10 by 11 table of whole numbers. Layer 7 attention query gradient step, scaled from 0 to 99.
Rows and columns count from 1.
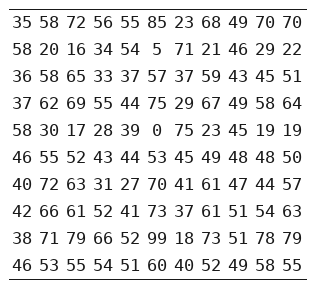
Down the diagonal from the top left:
35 20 65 55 39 53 41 61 51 58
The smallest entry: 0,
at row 5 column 6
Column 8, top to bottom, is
68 21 59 67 23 49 61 61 73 52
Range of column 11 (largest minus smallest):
60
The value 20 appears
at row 2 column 2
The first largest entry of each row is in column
6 7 3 6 7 2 2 6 6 6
